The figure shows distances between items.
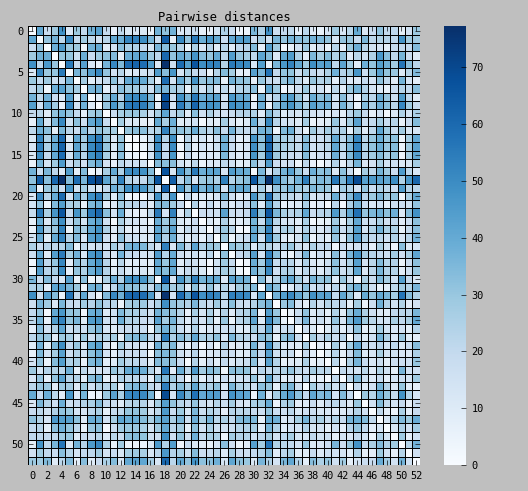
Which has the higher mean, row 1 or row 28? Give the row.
1
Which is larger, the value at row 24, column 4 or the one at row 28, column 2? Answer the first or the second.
the first
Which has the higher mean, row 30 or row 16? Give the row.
30
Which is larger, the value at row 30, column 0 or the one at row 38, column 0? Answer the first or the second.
the first
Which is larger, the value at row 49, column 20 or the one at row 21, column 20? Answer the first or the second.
the first
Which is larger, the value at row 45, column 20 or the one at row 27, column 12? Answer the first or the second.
the second
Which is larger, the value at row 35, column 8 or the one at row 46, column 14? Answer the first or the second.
the first
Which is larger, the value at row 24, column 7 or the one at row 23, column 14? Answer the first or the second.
the first
